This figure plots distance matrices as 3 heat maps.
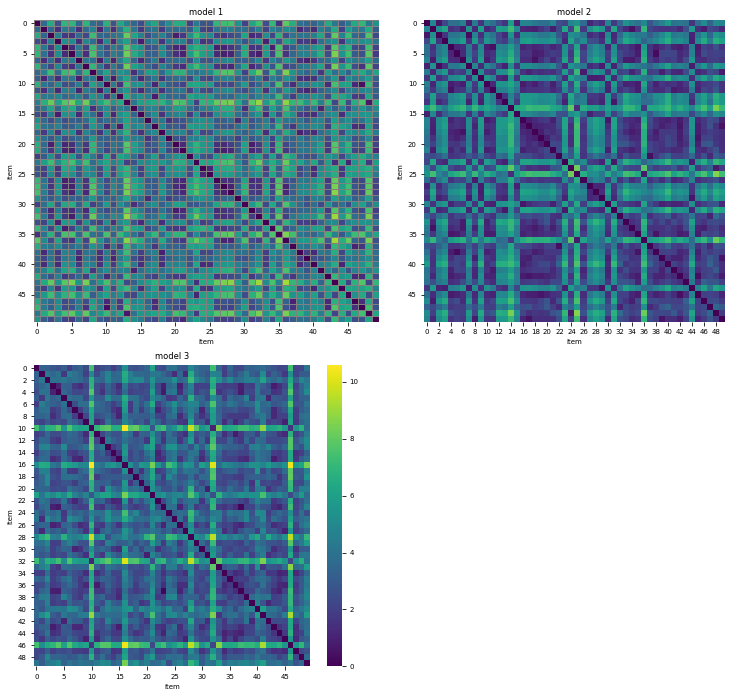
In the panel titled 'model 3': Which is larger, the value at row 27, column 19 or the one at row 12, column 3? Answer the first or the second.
the first
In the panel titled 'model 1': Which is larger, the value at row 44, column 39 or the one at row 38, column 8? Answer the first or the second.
the second
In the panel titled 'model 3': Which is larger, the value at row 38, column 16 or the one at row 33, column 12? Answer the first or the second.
the first
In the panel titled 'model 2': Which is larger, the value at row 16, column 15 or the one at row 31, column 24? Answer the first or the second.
the second
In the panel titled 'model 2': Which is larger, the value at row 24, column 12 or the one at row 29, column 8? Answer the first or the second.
the first
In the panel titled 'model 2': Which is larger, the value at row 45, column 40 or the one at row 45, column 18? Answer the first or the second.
the first
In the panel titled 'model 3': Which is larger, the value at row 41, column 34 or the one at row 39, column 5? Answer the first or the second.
the first
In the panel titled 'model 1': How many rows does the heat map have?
50
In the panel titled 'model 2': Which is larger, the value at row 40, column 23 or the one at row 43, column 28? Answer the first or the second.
the first
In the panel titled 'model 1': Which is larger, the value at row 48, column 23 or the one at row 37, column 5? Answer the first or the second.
the second
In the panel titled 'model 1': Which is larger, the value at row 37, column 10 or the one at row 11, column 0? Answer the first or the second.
the second
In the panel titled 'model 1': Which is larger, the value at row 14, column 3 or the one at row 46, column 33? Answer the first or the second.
the second
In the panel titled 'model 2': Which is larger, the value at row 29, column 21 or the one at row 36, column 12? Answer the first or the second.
the first
